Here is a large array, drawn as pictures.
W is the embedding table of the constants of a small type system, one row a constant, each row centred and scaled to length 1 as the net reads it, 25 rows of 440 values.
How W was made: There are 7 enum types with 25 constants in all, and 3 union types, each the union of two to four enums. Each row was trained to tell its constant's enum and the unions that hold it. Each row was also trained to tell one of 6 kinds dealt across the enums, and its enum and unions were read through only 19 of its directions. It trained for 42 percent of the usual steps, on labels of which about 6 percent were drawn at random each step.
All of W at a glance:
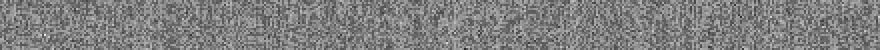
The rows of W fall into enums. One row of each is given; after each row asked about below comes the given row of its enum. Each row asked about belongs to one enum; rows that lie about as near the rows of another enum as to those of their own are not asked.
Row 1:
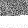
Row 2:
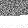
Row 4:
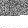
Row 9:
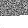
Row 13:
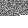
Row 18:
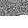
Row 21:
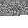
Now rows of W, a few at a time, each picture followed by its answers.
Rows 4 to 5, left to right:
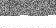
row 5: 21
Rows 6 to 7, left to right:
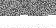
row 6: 21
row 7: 4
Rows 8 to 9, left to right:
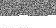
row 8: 9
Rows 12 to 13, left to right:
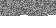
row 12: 2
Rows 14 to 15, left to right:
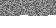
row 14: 2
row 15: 18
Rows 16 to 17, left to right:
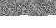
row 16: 13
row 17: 4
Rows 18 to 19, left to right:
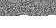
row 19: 2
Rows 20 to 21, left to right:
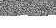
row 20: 2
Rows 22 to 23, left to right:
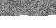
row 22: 4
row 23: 21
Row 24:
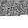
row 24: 21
